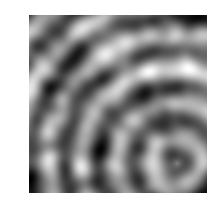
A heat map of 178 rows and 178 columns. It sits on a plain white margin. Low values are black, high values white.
Rings: centred on the bottom right. Slope: none. Grain: smooth. Mirror symmetry: none. Odd rows or columns: none.
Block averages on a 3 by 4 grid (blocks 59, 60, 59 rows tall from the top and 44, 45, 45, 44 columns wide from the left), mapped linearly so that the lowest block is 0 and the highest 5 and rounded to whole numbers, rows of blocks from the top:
1 5 3 4 / 2 2 2 2 / 0 1 4 3
